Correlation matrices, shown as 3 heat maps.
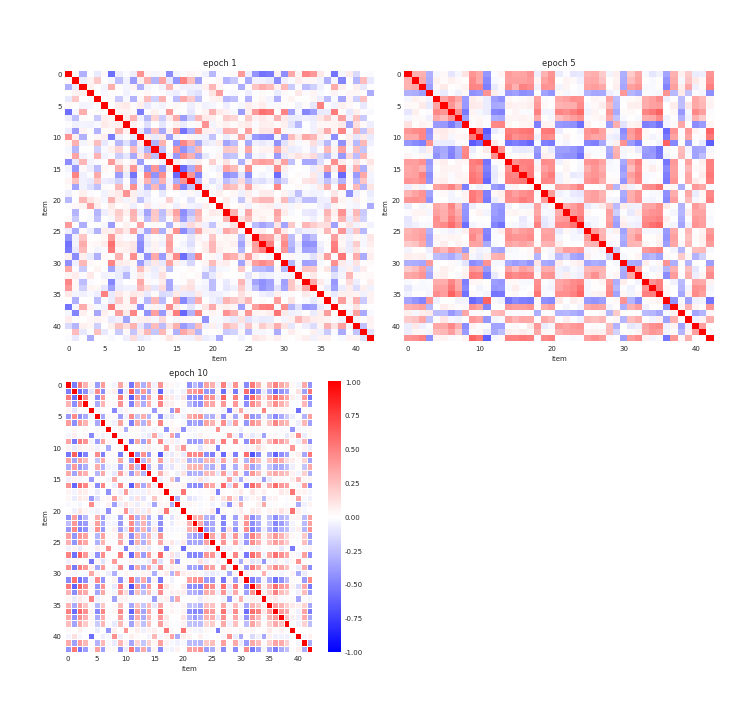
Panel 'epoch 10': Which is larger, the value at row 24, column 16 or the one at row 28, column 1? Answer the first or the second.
the first
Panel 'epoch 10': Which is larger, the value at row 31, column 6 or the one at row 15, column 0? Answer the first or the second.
the second
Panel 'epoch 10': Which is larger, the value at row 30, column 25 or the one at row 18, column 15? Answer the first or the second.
the second
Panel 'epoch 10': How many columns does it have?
43
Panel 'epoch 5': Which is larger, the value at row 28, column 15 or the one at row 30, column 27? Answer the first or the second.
the first
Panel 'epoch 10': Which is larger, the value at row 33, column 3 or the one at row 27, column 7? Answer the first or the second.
the first
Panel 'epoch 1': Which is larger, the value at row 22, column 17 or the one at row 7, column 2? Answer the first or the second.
the second
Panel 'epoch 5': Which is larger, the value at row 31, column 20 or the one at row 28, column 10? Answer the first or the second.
the first
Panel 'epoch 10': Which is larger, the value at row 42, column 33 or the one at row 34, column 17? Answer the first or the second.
the second
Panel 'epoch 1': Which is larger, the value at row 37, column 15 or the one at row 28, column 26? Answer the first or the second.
the second
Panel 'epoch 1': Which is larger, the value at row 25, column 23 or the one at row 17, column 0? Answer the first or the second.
the first
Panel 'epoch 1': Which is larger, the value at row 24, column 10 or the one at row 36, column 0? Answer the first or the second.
the first
